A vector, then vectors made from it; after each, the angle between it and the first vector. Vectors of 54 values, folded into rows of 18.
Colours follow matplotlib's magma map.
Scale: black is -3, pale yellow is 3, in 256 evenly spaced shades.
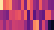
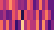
partly aligned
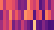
partly aligned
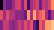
nearly opposite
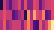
nearly opposite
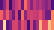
partly opposed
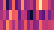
orthogonal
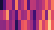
partly opposed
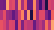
partly opposed
